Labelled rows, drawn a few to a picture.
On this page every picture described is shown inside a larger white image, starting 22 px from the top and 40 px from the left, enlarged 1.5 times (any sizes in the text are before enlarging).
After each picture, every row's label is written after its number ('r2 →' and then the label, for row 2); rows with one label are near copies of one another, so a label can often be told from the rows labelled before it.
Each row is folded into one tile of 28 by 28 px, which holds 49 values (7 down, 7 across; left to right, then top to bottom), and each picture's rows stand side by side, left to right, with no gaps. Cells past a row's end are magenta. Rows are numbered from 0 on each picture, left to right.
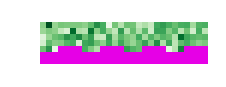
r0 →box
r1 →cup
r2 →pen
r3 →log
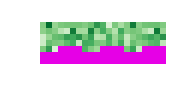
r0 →box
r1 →cup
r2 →box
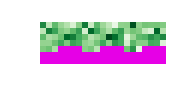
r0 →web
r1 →web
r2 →box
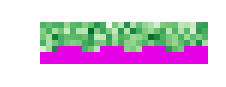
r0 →log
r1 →cup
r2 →web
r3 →pen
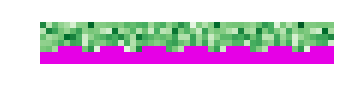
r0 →web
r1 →box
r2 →log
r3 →cup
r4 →box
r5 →cup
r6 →box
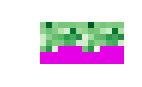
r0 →box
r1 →box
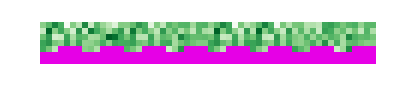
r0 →cup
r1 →web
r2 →cup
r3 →log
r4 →cup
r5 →cup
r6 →pen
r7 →log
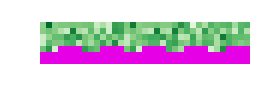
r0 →box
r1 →pen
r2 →box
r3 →cup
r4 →log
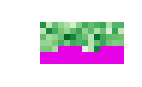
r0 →web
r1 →log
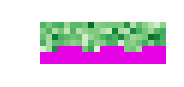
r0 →log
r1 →box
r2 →web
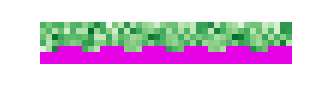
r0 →log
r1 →cup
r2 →web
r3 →pen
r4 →web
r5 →pen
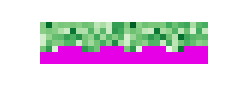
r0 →box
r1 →pen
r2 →box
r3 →log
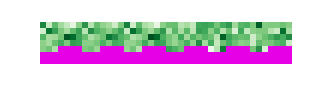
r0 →web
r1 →web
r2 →web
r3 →pen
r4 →log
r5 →box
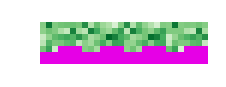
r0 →box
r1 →web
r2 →web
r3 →box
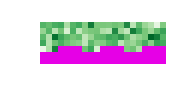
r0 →log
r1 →box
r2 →web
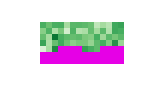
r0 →log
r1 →pen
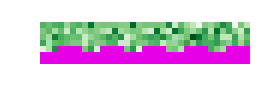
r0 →log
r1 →box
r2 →box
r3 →web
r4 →cup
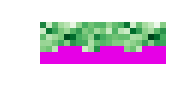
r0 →web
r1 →log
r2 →web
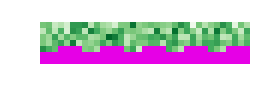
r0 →pen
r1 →web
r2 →box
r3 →cup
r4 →cup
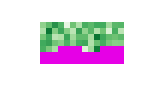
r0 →cup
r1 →log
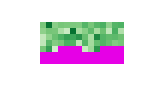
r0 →box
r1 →log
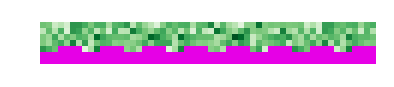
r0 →pen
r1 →log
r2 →web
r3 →log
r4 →web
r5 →box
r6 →pen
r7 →log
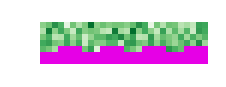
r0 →cup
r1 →box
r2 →cup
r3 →pen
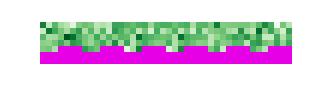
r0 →web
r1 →pen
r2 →log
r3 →log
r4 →box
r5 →cup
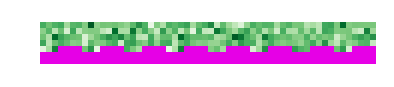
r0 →log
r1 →box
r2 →cup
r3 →log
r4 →web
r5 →log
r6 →pen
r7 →box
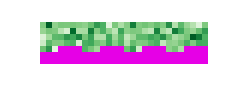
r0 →box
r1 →cup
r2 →box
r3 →web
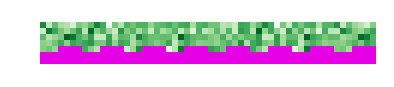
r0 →web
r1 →cup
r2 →log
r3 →log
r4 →pen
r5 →cup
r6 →log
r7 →web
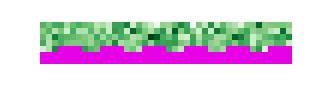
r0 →log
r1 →pen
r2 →web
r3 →cup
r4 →web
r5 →box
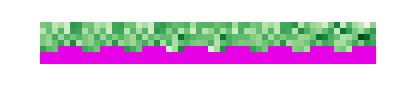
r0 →pen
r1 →pen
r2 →pen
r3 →log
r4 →log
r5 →pen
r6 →web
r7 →web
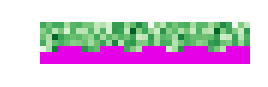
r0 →log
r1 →pen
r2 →cup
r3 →log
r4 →cup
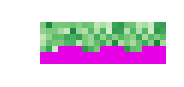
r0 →box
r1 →pen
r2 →pen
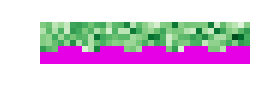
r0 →pen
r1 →log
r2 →web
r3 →box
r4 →web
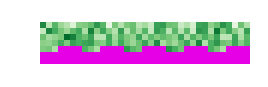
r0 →web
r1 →cup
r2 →pen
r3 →pen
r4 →cup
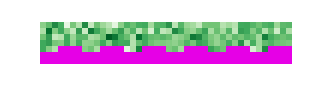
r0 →cup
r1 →web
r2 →log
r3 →web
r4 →pen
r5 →log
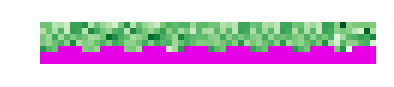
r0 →pen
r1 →web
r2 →web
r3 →log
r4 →pen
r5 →pen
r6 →pen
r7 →box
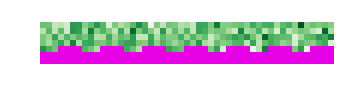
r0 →pen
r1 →cup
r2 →cup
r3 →pen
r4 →box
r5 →log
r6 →box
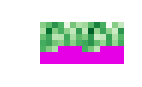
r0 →cup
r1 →cup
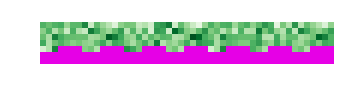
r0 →log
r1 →web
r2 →pen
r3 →web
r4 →log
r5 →cup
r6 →web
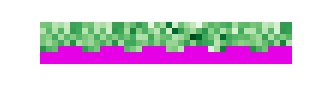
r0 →pen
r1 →pen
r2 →cup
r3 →web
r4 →log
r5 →pen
